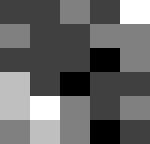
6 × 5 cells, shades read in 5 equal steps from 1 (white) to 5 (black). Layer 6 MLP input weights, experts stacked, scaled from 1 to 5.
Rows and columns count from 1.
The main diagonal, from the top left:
4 4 4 4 3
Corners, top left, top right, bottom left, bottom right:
4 1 3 4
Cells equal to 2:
3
